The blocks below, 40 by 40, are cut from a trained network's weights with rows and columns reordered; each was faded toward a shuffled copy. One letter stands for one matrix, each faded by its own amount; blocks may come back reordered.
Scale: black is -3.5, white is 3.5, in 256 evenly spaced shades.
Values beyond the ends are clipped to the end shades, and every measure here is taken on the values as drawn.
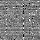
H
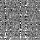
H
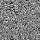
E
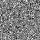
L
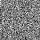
L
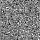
L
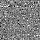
E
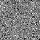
E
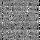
H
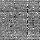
H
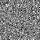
L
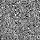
L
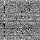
H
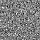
L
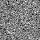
L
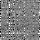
H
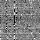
H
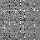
H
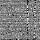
H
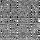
H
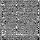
H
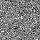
E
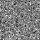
L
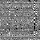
H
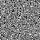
E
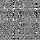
H
